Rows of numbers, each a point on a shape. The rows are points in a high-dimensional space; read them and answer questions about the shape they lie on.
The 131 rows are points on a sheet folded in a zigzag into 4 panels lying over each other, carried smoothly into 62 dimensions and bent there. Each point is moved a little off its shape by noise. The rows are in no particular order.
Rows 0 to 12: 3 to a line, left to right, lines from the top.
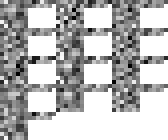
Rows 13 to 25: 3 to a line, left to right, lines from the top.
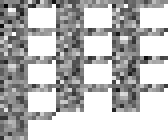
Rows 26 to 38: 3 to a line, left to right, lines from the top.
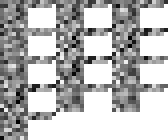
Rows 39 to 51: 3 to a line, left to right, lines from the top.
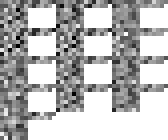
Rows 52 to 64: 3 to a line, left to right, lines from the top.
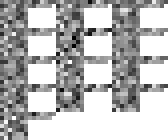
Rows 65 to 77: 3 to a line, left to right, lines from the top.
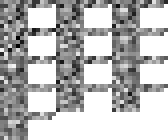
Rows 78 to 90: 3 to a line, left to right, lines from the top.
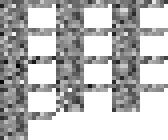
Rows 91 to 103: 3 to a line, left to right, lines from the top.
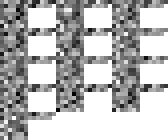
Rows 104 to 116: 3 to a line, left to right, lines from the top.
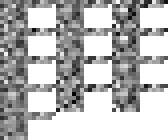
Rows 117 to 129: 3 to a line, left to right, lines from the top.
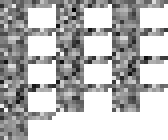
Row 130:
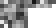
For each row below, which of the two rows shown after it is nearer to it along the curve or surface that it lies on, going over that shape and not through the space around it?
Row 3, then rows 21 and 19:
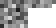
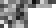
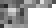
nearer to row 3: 19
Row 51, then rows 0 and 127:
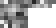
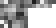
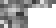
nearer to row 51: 0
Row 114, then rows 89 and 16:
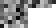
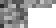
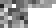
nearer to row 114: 16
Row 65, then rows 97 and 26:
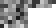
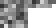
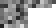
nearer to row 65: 97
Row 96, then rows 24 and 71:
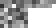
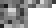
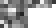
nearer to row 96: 71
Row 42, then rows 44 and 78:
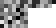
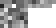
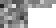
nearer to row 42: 44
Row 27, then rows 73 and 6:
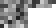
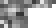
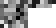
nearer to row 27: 6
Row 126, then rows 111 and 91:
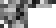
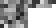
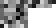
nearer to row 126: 91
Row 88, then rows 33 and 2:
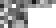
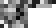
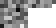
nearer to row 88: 33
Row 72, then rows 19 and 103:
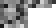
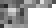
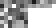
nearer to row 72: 19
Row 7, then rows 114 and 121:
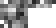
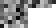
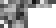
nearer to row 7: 121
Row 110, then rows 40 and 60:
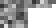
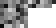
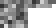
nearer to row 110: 60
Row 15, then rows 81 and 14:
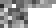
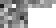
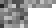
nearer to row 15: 81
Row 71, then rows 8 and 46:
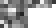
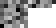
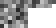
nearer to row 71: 46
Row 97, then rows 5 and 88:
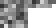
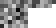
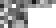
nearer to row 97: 5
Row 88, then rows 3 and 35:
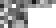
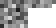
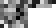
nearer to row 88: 35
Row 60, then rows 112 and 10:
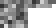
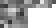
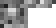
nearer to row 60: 112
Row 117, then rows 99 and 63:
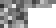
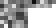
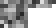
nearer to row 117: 63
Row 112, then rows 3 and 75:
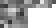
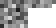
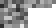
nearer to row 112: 3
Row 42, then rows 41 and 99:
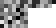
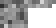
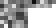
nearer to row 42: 99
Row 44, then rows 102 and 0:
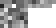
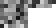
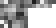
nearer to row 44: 102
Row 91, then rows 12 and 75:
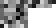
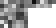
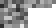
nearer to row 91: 12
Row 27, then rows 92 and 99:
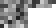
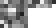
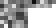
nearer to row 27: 92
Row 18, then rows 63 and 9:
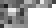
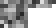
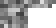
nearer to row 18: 9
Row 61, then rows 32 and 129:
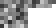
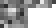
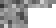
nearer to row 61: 129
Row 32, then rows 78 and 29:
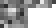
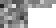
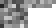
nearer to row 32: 78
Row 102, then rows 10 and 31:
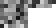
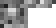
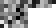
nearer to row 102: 31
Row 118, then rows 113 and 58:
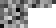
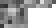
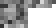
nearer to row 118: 58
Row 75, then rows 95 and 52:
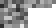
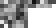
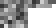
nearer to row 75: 52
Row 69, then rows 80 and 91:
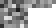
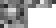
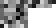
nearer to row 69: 80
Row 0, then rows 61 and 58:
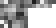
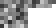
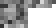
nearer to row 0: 61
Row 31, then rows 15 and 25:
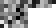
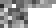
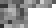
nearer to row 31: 15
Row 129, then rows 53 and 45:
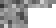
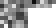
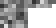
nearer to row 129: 45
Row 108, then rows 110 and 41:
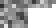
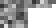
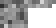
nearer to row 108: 110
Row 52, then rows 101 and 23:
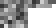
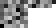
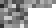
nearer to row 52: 101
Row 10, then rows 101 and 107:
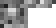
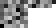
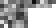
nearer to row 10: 101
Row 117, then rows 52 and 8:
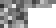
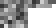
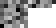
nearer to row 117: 52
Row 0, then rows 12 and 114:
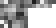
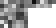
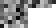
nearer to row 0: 12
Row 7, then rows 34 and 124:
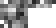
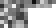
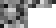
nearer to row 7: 34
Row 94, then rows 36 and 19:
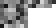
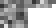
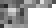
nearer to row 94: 19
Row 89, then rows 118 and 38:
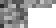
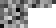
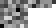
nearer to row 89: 38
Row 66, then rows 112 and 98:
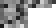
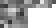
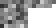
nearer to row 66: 98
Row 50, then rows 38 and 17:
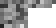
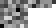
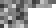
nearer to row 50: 38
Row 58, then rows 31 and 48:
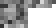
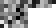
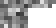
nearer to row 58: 48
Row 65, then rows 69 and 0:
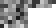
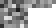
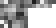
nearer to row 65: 0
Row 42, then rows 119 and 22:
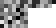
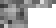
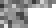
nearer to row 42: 22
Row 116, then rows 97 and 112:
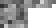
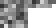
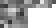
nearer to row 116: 112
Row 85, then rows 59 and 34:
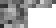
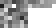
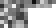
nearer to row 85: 59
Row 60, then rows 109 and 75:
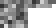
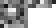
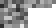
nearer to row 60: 109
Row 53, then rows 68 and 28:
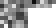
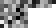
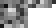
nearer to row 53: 68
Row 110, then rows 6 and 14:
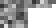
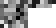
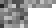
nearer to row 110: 6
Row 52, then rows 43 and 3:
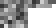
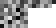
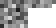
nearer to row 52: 43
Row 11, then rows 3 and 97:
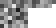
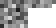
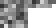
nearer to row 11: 97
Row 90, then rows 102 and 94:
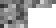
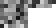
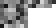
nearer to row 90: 94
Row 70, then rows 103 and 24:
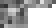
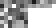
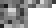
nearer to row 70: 24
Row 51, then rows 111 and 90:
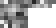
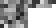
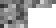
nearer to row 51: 111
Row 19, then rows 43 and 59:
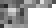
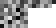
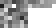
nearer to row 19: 59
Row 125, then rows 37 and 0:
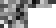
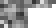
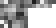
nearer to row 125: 0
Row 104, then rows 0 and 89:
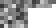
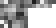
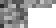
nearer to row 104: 0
